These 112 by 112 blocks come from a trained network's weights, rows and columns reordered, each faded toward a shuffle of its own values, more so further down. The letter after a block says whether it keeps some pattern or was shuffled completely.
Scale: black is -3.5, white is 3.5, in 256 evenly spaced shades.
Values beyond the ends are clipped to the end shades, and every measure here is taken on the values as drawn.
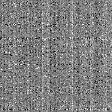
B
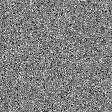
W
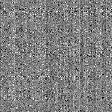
B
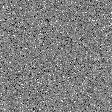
W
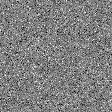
W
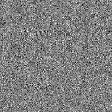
B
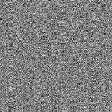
B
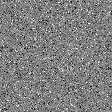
W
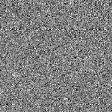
B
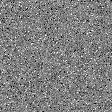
W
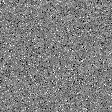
W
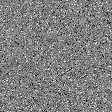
W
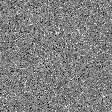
W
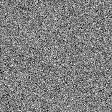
W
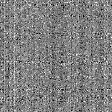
B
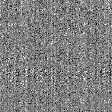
B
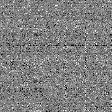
B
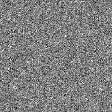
B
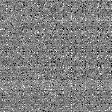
B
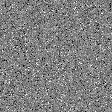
W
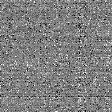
B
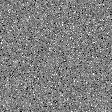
W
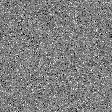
W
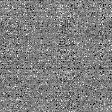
B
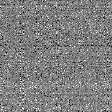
B
